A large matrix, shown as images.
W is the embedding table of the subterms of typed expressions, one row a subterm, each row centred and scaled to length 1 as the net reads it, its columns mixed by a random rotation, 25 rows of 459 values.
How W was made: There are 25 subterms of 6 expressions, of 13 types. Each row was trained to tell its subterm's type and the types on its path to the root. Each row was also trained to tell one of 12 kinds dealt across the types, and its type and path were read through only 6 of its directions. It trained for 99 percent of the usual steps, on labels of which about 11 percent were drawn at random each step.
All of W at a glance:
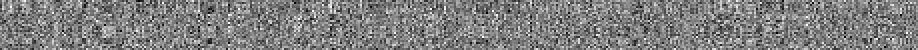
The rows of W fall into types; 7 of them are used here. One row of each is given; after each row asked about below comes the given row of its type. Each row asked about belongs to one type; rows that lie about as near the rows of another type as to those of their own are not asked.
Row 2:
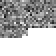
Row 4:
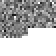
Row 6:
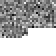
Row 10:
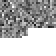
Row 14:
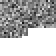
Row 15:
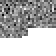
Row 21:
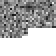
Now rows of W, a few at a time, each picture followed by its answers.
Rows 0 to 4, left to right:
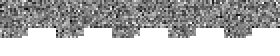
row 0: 2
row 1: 10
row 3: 2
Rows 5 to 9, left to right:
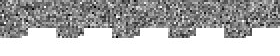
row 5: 21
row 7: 14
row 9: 14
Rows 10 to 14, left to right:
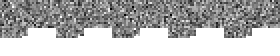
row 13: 14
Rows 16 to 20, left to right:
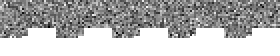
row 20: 6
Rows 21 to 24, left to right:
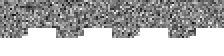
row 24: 15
